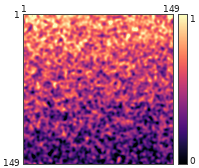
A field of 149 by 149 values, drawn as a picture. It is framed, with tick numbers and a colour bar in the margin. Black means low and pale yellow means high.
Grain: blotchy. Ninth with the highest average: top left. Stripes: none. Slope: up to the top.
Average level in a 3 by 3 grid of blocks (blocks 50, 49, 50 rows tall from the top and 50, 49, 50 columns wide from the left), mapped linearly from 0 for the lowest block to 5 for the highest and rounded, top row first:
555
322
000
